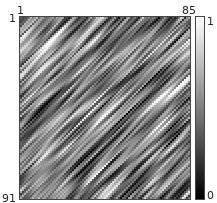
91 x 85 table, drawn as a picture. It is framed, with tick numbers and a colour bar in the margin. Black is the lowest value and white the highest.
Average level on the scale: 50%. Mirror symmetry: none. Grain: diagonal, up to the right. Slope: none. Ninth with the highest average: top left.
